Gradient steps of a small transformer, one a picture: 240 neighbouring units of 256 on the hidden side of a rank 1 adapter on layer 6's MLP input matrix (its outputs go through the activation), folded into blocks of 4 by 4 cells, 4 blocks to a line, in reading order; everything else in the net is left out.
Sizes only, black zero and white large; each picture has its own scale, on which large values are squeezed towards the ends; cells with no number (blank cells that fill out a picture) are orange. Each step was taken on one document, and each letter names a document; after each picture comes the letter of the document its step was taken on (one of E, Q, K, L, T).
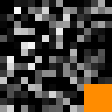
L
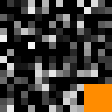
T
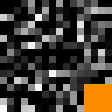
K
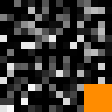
K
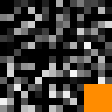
K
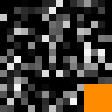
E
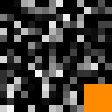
T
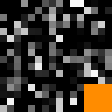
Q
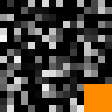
T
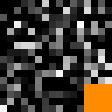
L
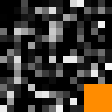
Q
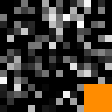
E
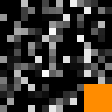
Q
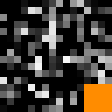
Q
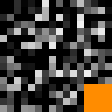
K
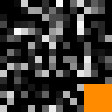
E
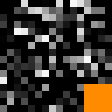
E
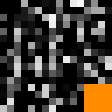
Q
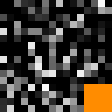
T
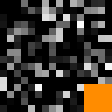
E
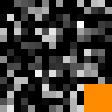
T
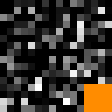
K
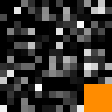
L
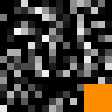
E
